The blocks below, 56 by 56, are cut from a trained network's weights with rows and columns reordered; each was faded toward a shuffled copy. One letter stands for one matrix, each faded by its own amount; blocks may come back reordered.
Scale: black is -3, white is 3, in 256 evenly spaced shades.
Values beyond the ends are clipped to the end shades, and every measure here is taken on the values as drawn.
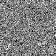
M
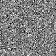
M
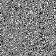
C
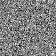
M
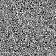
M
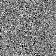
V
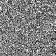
M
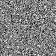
M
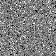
V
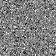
V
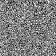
M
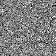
C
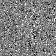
V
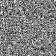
C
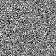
M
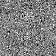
C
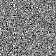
C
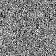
M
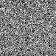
V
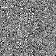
C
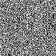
M
